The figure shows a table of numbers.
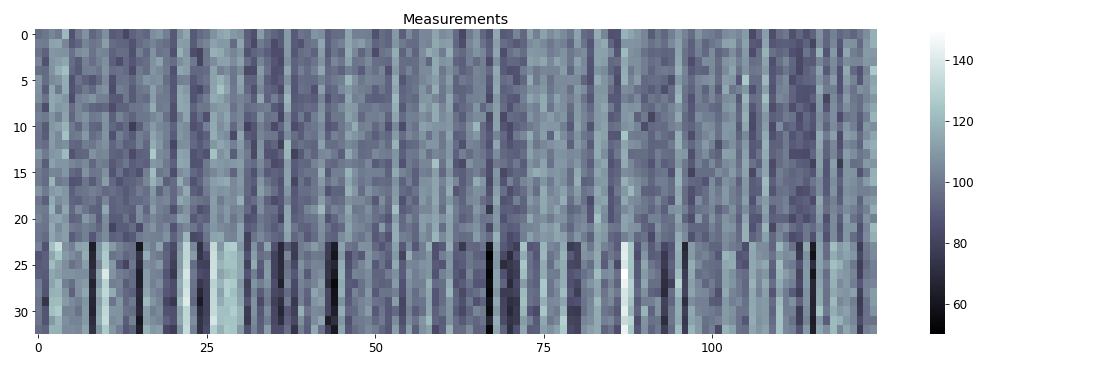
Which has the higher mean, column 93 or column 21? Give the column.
21
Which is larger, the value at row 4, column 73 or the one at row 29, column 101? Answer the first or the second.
the first
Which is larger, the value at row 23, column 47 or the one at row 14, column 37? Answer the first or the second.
the second
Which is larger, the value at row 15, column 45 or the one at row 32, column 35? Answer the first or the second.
the first
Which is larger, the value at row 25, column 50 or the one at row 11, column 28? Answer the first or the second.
the second
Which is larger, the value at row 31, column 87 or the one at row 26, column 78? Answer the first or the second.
the first
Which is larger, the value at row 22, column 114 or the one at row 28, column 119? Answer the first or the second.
the second
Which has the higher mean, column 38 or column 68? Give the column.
68
